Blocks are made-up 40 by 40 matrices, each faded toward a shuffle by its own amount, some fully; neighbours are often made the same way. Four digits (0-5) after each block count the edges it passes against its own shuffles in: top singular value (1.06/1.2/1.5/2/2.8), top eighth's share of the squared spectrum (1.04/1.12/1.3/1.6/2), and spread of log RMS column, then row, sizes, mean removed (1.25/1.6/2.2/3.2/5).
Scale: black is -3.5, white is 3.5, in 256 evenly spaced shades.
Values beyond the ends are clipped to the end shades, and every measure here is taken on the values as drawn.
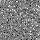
0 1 0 0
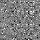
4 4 2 2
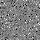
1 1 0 0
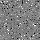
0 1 0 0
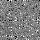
3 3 1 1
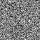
1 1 0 0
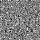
2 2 0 1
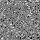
2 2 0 0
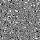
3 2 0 1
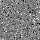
0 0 0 0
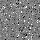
0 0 0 0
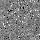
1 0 0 0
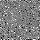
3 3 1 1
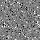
1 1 0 0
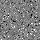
0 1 0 0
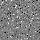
0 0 0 0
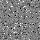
2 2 0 1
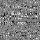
3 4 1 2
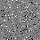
2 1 0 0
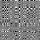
4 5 3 3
